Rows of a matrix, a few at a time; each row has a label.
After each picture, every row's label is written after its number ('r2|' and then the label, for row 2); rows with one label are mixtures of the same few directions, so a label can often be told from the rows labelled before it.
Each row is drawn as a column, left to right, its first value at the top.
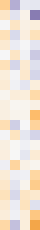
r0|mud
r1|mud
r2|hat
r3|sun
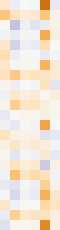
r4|sun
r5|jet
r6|jet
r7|jet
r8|mud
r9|hat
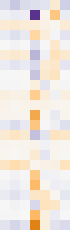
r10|mud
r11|mud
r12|mud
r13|sun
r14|hat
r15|sun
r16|mud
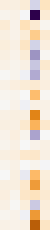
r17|jet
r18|hat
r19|jet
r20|sun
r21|mud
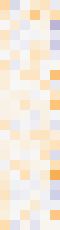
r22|mud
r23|mud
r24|jet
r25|sun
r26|hat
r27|jet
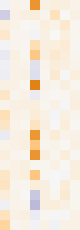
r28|sun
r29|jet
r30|jet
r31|hat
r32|jet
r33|sun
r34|jet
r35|jet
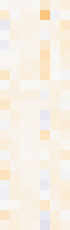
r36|jet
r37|sun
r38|hat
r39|hat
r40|sun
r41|sun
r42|jet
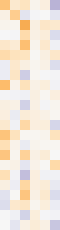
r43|hat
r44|sun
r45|jet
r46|sun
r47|jet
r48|mud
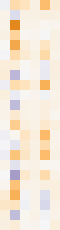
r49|hat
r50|jet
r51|hat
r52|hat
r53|hat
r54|mud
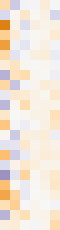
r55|jet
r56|hat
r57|jet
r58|mud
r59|hat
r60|sun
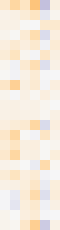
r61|hat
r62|hat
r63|mud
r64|mud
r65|mud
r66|jet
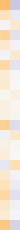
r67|mud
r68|mud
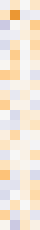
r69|jet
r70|sun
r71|sun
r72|jet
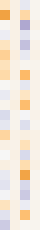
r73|sun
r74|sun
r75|jet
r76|mud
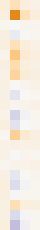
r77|mud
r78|sun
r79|sun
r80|sun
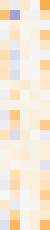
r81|sun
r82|sun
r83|hat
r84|sun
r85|mud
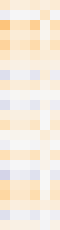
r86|jet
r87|jet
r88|jet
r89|jet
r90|sun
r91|jet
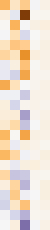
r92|hat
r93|jet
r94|sun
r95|mud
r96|jet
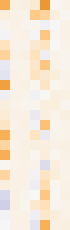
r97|hat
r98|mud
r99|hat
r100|sun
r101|mud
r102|jet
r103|sun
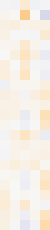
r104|hat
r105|mud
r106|sun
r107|mud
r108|sun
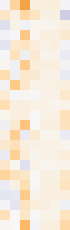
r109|jet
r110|hat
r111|mud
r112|sun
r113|mud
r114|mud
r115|sun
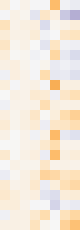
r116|jet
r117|hat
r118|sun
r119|sun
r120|jet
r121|hat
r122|sun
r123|sun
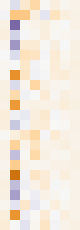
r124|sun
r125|jet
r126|sun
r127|hat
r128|sun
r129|sun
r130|jet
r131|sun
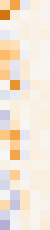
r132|sun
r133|hat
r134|hat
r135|hat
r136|sun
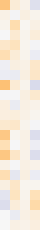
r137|hat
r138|jet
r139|jet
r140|hat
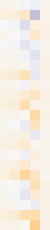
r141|jet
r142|jet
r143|jet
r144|sun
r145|hat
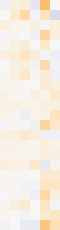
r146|mud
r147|sun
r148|sun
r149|mud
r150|mud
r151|sun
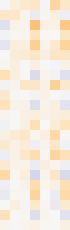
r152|jet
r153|sun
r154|hat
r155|jet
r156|mud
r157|hat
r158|jet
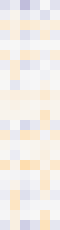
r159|mud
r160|hat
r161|mud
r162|mud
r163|sun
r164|mud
